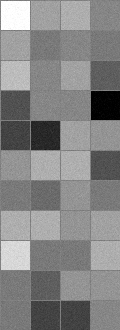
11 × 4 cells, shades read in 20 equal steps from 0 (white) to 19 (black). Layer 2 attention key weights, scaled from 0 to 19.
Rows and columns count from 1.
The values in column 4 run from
6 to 19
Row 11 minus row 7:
0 3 6 -1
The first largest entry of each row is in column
4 2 4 4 2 4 2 3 2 2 2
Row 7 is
10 11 8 10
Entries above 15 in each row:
0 0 0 1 1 0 0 0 0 0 0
